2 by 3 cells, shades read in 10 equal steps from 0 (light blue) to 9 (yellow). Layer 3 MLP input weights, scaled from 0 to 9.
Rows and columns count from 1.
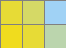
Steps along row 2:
down down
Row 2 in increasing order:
3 8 9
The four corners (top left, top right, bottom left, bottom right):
8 0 9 3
